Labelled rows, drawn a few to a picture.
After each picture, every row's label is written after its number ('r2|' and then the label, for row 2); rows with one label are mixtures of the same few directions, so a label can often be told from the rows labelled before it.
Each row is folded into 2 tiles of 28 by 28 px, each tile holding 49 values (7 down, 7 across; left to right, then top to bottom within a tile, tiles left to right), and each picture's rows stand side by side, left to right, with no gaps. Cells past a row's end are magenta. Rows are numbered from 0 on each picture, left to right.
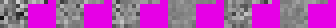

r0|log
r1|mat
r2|mat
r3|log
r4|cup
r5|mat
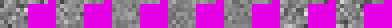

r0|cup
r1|mat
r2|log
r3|mat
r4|log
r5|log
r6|mat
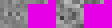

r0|cup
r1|log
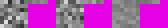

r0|cup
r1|cup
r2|mat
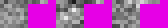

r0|mat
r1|mat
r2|mat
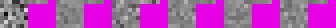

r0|cup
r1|mat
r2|cup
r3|cup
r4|log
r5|cup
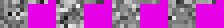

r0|cup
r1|mat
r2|cup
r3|log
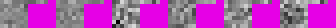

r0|mat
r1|cup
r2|cup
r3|log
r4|cup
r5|mat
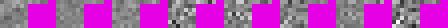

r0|mat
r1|log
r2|cup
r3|cup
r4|cup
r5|cup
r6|cup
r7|cup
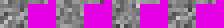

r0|cup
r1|log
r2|mat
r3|cup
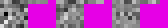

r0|cup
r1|mat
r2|cup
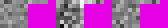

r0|mat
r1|mat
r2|cup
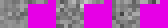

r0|cup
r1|mat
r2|cup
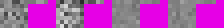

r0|cup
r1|mat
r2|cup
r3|cup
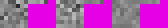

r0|log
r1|log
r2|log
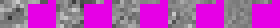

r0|mat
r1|mat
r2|cup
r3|cup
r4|cup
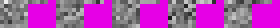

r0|mat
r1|cup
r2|log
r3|log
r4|mat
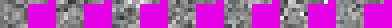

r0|log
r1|mat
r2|mat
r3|cup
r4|mat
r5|log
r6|log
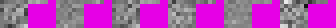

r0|log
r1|cup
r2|log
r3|mat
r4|mat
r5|mat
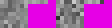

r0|mat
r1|log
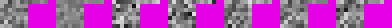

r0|cup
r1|cup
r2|mat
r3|log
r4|mat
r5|cup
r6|mat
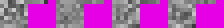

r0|log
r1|mat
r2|log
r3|log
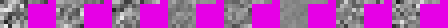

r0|mat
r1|log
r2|mat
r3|mat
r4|log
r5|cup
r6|cup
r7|mat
